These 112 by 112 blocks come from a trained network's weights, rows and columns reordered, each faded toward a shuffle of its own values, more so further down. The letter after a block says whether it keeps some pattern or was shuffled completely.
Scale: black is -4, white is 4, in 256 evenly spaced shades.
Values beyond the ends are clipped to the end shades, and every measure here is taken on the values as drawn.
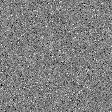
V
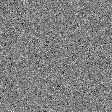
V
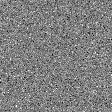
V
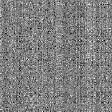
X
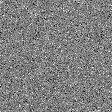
V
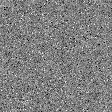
V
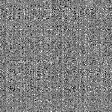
X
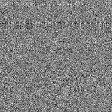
X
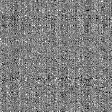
X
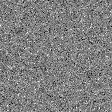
V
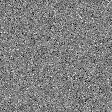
V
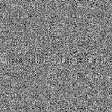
X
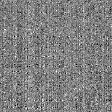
X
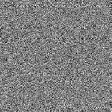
X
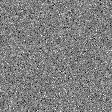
V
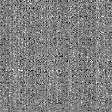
X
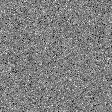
V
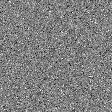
V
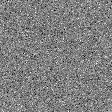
V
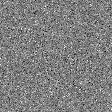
V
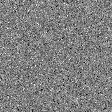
V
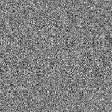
X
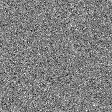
V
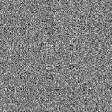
X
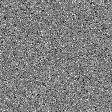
V
